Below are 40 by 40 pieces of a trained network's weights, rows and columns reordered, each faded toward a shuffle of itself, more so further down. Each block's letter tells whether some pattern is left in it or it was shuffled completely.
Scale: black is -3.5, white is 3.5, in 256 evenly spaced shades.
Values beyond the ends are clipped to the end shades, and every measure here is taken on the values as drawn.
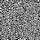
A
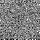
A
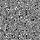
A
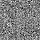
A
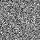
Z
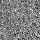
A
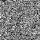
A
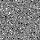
A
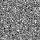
A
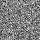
Z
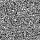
Z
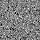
Z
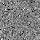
A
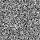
Z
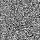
Z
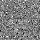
A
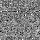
A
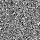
Z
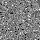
Z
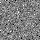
Z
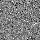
Z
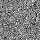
A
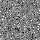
A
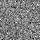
Z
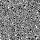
Z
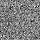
A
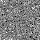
Z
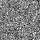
Z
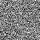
A
